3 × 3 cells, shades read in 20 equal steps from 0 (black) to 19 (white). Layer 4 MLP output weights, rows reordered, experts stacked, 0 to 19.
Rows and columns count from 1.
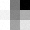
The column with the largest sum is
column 1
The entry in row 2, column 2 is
10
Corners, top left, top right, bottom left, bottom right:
19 0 19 17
